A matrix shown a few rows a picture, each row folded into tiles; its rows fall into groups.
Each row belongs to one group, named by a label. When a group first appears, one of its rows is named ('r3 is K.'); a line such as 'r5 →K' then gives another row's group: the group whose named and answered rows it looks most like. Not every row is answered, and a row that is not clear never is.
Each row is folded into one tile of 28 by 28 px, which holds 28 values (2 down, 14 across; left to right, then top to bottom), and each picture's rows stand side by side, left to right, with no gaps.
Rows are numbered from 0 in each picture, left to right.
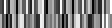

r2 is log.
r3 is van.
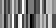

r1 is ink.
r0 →ink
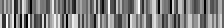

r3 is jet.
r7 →van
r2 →jet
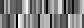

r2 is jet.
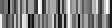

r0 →van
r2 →ink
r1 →ink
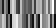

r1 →ink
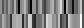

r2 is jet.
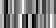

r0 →ink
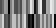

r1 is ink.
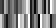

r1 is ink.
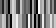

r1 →log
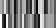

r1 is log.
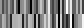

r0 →jet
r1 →log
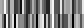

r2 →log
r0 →ink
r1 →van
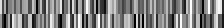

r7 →ink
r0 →ink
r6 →ink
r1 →van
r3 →jet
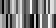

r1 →ink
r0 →log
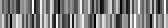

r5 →jet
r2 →van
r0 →jet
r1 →ink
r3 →jet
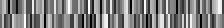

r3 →log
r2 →ink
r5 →log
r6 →van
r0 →jet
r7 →ink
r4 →log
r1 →log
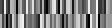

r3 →ink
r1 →jet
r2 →log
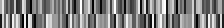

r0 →jet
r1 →van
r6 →jet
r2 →jet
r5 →ink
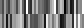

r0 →log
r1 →van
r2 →van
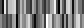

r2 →log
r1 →van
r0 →log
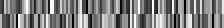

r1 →ink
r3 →van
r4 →van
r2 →van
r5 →ink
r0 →van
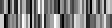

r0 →van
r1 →log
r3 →ink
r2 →van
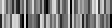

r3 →ink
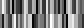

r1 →van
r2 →log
